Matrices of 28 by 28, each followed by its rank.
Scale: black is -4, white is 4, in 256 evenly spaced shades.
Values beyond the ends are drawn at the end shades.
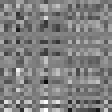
two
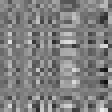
two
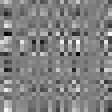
two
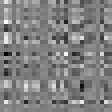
two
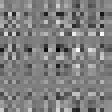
two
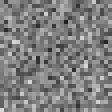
full rank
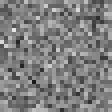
full rank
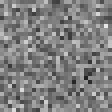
full rank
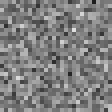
full rank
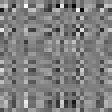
two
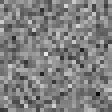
full rank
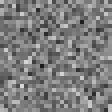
full rank
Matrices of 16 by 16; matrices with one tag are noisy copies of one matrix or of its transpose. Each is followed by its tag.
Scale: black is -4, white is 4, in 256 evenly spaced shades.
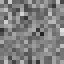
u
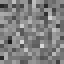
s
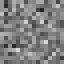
s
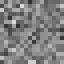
u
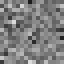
u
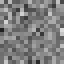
u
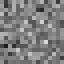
s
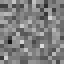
s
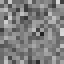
u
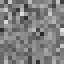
u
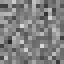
s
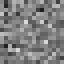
s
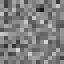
s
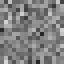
u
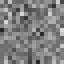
u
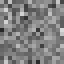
u
